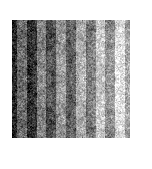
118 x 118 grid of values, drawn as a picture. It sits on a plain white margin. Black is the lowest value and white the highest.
Slope: up to the right. Mirror symmetry: top to bottom. Stripes: upright, repeating 6 times.
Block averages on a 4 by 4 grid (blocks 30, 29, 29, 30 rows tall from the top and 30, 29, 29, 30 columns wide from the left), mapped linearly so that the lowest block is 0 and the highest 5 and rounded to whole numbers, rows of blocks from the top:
0 1 3 5 | 0 2 3 5 | 0 2 3 5 | 0 1 3 5
